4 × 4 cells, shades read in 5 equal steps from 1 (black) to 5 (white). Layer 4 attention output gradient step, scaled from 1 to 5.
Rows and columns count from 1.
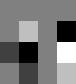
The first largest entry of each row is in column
1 2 4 4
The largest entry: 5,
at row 3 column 4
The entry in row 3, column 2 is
1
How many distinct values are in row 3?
4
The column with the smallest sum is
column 2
